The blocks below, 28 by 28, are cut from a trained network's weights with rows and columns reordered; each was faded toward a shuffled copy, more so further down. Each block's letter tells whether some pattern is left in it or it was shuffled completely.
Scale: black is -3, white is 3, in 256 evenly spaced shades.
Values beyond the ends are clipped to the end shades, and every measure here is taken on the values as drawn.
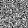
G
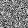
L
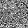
G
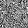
L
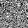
G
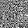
G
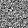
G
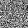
G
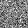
L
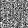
G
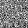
G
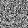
G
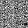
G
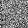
L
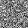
G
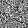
L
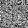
G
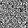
G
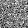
L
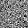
G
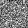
L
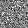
L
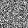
L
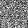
G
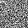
L
